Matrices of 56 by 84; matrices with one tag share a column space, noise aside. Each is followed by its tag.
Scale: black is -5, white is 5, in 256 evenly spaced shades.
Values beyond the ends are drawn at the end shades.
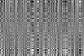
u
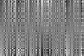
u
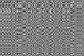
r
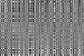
u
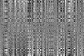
u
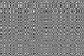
r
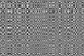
r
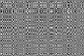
r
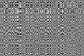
r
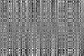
u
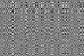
r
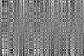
u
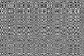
r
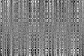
u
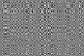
r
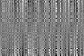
u
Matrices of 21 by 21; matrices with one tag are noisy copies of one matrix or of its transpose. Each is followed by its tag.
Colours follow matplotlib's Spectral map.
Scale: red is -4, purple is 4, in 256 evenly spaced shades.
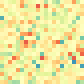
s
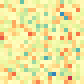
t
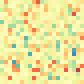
t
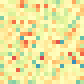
s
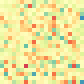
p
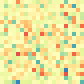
p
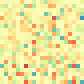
p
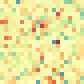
s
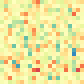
t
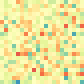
p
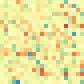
p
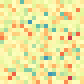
t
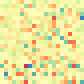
p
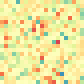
s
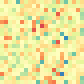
s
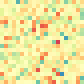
s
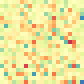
p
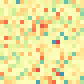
s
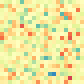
t
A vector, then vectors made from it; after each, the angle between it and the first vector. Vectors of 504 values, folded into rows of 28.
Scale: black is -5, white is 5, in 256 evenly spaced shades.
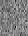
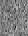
nearly parallel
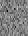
partly aligned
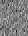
orthogonal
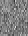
nearly opposite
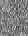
nearly opposite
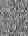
nearly opposite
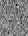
orthogonal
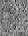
nearly parallel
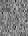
nearly parallel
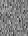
partly opposed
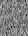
orthogonal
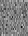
orthogonal
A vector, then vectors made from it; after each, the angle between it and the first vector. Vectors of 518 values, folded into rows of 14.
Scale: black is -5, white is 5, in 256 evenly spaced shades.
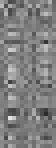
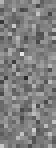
orthogonal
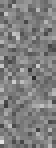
orthogonal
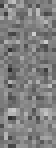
nearly opposite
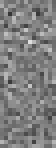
partly aligned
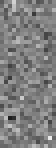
partly opposed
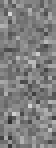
partly opposed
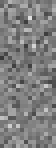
partly opposed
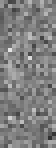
partly aligned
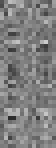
nearly opposite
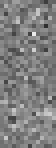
partly opposed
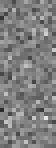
orthogonal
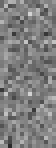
partly opposed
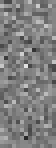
orthogonal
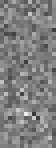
partly opposed
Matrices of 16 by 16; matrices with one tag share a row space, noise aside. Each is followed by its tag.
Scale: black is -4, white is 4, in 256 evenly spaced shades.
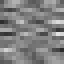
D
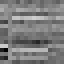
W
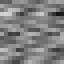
D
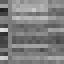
W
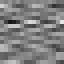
D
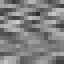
D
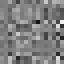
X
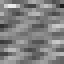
D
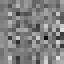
X
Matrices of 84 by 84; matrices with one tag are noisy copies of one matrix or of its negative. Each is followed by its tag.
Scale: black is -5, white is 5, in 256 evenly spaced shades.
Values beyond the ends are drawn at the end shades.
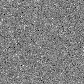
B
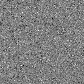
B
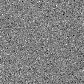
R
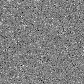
B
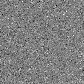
R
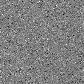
R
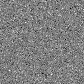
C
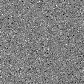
R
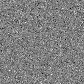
C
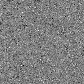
B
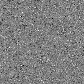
B
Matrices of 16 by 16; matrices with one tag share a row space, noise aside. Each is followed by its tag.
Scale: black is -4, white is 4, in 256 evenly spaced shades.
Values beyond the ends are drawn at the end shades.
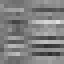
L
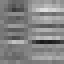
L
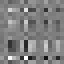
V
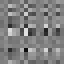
V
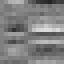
L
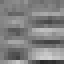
L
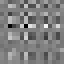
V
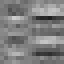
L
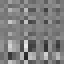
V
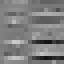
L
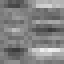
L
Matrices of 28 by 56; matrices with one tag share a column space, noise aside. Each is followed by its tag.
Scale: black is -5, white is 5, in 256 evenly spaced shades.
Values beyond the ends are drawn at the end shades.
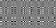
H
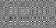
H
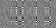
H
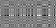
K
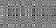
K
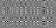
H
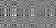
K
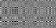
H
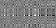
K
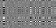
H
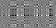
K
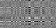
H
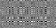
H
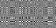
H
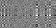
K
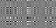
H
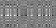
K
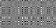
H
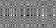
K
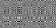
H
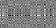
K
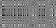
K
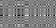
K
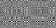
H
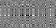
K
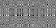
K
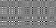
H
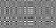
H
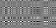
H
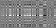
K
